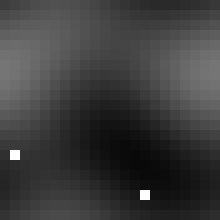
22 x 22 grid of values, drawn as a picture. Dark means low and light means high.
Stripes: none. Histogram: skewed, a long tail of high values. Lone odd cells: 2, each higher than its neighbours.
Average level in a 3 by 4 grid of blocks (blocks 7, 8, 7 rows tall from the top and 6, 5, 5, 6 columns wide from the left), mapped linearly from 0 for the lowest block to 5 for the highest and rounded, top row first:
5434 | 4114 | 2100
